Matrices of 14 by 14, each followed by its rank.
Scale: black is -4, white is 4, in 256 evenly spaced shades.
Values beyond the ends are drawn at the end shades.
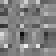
two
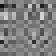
two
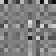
two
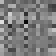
three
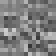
three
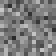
full rank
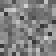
full rank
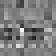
three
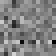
three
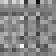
two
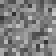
full rank
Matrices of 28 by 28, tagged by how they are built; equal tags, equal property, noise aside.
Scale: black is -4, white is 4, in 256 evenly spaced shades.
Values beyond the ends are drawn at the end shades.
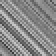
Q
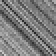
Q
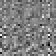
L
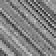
Q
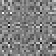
L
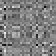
L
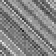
Q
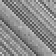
Q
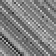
Q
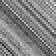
Q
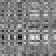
L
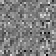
L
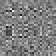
L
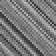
Q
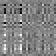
L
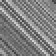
Q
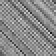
Q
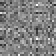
L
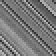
Q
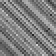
Q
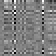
L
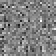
L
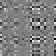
L
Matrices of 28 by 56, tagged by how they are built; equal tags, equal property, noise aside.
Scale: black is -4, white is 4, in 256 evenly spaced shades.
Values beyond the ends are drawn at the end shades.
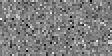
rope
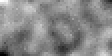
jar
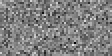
rope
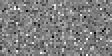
rope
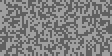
rope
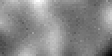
jar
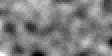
jar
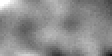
jar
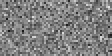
rope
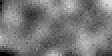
jar
